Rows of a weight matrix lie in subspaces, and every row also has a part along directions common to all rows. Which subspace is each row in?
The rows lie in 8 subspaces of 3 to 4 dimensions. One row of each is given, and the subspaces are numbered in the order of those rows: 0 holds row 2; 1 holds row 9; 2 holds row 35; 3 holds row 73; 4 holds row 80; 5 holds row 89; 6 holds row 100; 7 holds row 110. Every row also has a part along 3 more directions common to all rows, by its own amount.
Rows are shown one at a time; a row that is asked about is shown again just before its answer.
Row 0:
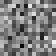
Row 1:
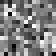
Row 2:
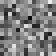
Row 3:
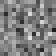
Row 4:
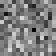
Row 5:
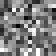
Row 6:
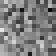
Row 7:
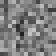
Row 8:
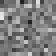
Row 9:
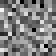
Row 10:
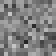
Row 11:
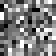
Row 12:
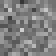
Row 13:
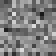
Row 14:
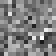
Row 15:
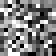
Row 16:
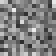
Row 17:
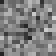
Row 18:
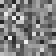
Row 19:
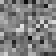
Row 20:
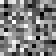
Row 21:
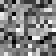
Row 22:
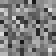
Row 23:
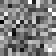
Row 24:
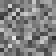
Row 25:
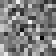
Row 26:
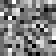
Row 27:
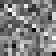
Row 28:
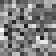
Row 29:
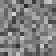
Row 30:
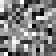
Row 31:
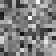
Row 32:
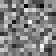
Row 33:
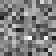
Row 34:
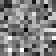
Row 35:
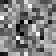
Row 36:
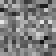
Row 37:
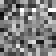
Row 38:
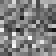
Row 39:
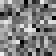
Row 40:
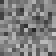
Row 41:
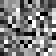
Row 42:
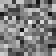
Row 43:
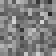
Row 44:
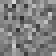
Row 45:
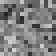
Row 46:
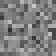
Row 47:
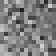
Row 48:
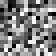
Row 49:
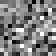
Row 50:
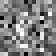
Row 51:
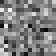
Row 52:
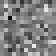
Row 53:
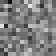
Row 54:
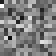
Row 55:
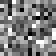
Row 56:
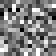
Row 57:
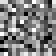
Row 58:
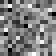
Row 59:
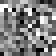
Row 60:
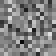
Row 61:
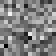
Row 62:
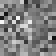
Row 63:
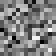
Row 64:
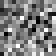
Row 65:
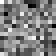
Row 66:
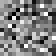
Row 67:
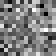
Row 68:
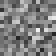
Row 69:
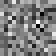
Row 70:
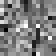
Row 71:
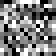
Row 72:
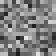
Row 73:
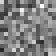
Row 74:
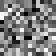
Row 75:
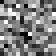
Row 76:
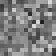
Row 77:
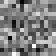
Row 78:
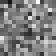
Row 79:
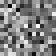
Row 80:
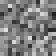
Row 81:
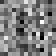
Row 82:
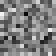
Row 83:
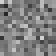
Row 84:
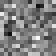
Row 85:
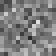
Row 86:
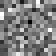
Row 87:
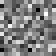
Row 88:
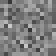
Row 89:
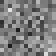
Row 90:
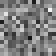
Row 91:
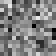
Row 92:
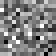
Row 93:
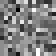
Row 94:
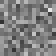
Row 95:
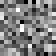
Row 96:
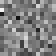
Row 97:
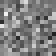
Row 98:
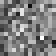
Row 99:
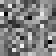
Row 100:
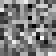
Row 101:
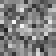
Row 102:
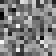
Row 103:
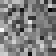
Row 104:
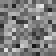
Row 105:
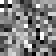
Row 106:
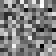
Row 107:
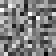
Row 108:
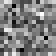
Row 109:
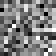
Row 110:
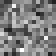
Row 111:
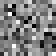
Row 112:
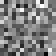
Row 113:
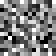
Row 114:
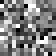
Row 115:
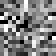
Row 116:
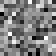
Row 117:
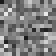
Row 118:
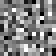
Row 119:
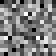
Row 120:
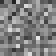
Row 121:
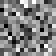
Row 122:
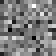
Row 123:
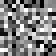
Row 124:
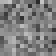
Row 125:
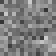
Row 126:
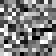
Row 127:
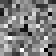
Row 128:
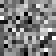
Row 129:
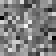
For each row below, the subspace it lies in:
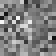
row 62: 4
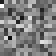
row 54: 4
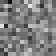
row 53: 5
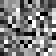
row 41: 5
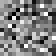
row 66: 5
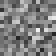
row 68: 4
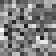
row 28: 6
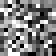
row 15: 4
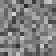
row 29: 1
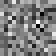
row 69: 7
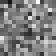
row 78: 3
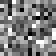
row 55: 7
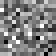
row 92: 5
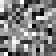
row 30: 2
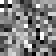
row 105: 4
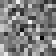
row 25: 3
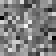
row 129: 4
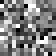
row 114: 0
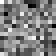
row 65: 7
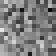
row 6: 3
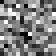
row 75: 0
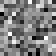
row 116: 6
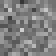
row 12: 7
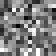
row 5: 2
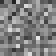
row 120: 1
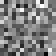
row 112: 3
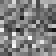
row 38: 6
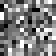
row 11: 0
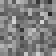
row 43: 2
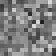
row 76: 2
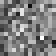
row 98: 3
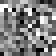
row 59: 2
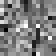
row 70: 4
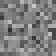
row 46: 7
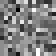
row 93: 6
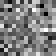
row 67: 5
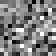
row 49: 2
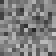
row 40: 0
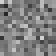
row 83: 2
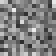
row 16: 1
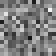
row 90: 6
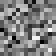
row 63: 5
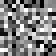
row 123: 1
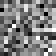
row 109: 5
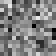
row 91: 7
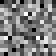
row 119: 1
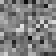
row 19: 6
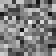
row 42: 2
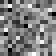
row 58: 4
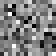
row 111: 0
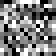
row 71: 7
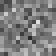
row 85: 2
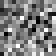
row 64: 0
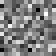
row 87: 2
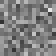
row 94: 6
